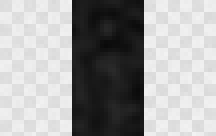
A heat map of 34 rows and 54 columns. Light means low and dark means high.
The table splits into one row of 3 panels. Panel 1,1: very low, checkered, faint in contrast. Panel 1,2: very high, blotchy, faint in contrast. Panel 1,3: very low, checkered, faint in contrast.
